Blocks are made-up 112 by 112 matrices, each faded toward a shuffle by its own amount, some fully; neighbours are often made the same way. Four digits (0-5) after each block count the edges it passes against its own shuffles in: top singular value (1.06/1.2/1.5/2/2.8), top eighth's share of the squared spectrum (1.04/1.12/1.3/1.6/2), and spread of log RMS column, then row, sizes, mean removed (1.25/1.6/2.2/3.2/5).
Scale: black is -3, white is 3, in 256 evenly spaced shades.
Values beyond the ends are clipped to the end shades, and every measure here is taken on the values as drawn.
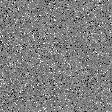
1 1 1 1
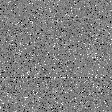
2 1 0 1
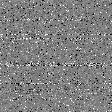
2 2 0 2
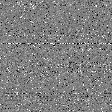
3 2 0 2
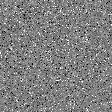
0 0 0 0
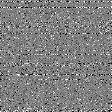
2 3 2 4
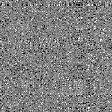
4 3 2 2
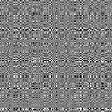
5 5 4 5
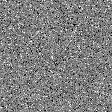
0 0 0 0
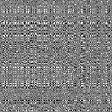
5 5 4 4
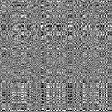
5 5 4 4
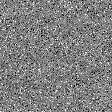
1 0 0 0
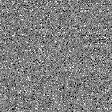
3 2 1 1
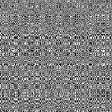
5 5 4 4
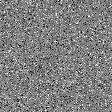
0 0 0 0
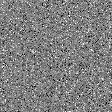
0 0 1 0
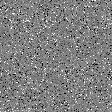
2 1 0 0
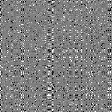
5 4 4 3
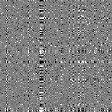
5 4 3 3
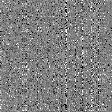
4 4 3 1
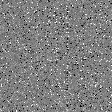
3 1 1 0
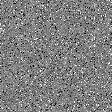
3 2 1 0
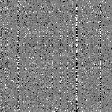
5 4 3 1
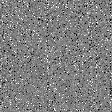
3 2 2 0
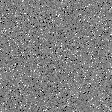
0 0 0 0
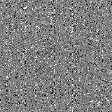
4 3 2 1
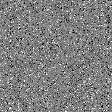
3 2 1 0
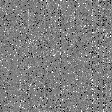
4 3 2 1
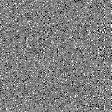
4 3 2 1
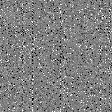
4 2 2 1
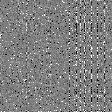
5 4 3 1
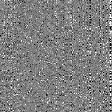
4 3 3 1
